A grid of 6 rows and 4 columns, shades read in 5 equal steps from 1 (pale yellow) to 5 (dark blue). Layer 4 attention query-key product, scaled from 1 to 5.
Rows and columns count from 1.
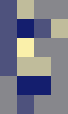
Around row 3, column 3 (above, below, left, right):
4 2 1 3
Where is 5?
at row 2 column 2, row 5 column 2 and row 5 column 3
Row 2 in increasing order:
2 4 4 5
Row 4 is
4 2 2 3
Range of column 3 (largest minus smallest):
3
